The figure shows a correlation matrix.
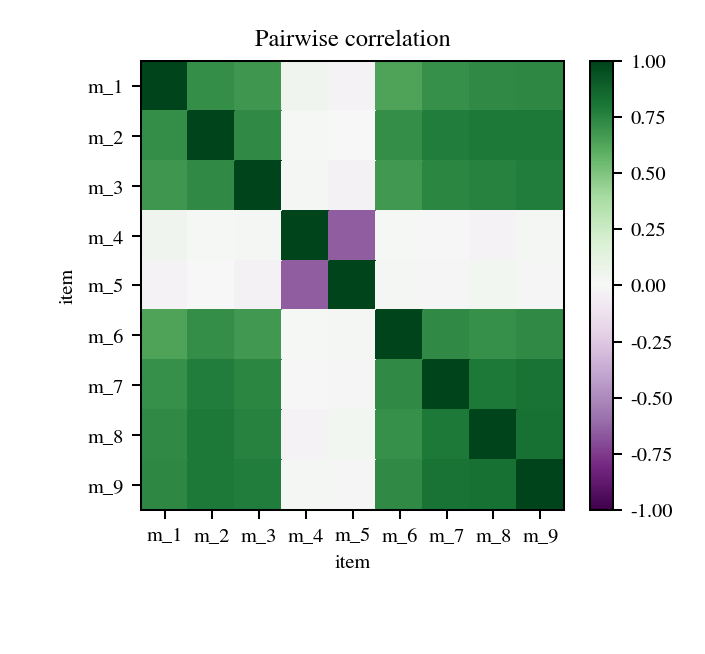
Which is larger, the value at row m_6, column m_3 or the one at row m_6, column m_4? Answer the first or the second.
the first
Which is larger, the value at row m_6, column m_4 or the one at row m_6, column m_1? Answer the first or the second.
the second
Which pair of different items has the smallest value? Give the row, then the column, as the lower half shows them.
m_5, m_4
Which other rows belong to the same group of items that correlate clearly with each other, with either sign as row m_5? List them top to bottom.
m_4
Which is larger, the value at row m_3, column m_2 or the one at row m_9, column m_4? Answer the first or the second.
the first
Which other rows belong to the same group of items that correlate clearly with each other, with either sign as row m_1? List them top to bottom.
m_2, m_3, m_6, m_7, m_8, m_9
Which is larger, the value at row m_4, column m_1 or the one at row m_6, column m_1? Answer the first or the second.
the second
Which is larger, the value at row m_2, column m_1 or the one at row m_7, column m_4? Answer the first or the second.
the first
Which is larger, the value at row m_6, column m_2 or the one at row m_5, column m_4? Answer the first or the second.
the first
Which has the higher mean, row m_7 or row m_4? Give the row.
m_7
